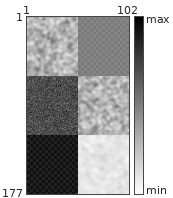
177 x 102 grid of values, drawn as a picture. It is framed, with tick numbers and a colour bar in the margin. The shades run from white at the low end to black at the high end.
The table splits into 3 rows of 2 panels. Panel 1,1: low, blotchy. Panel 1,2: middling, checkered, faint in contrast. Panel 2,1: high, fine-grained. Panel 2,2: low, blotchy. Panel 3,1: very high, checkered, faint in contrast. Panel 3,2: very low, blotchy, faint in contrast.
